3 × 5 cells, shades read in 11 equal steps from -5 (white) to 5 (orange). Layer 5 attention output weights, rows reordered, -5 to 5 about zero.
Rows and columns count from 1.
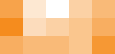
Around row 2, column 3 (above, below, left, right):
-5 1 -2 0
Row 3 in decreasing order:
4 2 1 1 0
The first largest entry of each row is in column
1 1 5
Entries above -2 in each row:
3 4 5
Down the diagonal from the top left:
3 -2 1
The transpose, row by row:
3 5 2 / -3 -2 1 / -5 -1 1 / -1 0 0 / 1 2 4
